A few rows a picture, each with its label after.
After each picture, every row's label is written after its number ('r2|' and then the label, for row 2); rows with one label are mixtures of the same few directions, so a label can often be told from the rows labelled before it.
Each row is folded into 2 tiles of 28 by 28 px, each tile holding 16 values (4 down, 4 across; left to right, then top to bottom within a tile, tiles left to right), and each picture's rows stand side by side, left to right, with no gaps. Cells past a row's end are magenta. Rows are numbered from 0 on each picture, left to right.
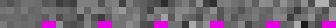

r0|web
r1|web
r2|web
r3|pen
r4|pen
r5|pen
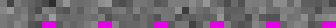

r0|web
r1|web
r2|web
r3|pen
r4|web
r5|web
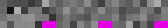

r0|pen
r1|pen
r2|pen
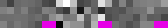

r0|web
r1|web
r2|web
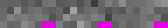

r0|pen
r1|pen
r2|web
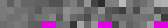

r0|web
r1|pen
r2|web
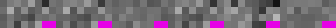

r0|pen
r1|pen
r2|pen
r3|pen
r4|web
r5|pen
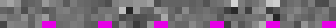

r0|web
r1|web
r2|pen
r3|pen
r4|web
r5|pen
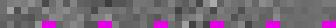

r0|pen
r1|web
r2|web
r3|pen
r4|pen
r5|web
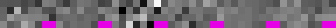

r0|pen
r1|web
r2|pen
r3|pen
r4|web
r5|web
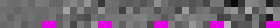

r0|pen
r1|pen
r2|pen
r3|pen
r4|web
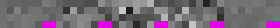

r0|pen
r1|pen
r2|pen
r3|pen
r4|pen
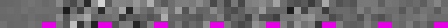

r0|web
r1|pen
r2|pen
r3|pen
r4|web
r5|pen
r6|web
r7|pen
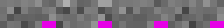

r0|pen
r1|web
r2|pen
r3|pen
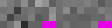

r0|pen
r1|pen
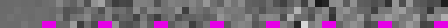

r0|pen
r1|pen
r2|web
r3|pen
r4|web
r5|pen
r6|web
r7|web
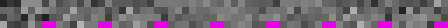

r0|web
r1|pen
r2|pen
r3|pen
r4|web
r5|pen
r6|pen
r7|pen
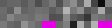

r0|pen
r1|pen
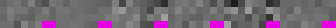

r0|pen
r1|web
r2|web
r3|pen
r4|web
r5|pen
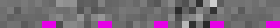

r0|pen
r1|web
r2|pen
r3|pen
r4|pen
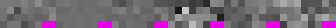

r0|pen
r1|web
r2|web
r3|pen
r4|web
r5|web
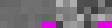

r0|web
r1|web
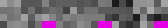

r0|web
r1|pen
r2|web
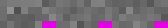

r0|pen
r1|pen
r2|pen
